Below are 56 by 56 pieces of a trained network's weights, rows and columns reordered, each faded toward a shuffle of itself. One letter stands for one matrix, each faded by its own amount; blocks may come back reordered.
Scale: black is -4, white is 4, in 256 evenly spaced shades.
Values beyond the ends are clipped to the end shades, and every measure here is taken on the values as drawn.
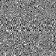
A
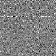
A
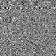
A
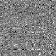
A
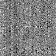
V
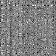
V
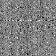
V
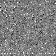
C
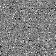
C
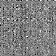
V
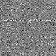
A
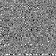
A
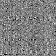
V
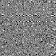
A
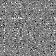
C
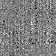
V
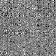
V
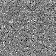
C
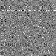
A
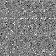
C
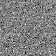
C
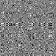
A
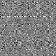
A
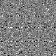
A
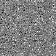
C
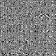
V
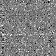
C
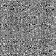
V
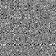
A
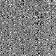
V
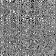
V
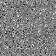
C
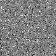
C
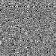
A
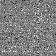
C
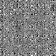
V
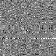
A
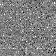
C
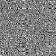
A
